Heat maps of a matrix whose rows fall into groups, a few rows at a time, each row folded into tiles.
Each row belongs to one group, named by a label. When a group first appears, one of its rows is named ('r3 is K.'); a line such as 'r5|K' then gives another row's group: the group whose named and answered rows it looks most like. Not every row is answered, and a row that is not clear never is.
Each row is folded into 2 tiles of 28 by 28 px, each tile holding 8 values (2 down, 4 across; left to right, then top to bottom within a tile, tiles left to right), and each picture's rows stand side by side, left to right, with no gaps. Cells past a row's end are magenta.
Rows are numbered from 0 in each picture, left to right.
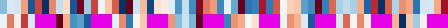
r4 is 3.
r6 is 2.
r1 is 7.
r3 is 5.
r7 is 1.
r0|2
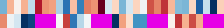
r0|7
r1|5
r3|2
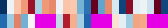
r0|1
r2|5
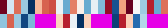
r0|3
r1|3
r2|3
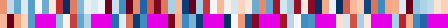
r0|2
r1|3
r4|3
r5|1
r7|3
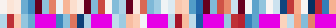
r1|1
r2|1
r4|3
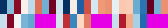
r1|5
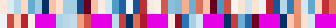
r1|5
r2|5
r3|5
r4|5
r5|3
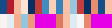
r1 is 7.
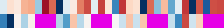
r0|1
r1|1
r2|7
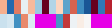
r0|5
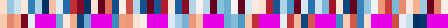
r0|2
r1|3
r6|3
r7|7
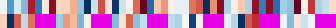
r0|1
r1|3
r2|1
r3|1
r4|5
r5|1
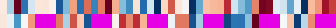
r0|5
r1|1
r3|3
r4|5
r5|5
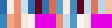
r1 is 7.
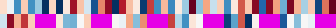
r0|2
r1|1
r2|7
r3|7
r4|1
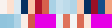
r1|2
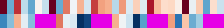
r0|3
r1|7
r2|7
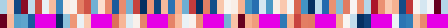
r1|1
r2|7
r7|5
